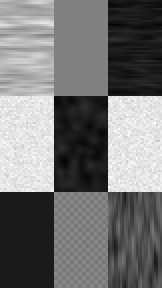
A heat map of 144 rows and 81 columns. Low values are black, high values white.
The table splits into 3 rows of 3 panels. Panel 1,1: high, streaked across. Panel 1,2: middling, flat. Panel 1,3: very low, streaked across, faint in contrast. Panel 2,1: very high, fine-grained, faint in contrast. Panel 2,2: very low, blotchy, faint in contrast. Panel 2,3: very high, fine-grained, faint in contrast. Panel 3,1: very low, flat. Panel 3,2: middling, checkered, faint in contrast. Panel 3,3: low, streaked downward.
